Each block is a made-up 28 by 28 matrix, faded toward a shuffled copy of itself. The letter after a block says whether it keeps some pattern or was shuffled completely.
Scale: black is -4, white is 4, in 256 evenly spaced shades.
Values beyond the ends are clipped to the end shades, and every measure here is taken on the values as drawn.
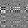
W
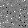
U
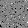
U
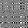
W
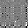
W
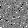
U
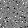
U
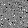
U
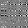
W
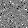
U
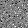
U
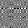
W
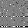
W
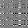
W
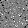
U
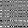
W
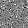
U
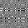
W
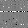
W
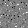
U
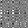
W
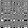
W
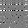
W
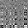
W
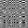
W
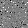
U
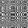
W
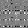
W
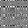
W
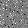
U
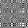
W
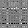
W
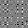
W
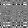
W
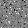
U
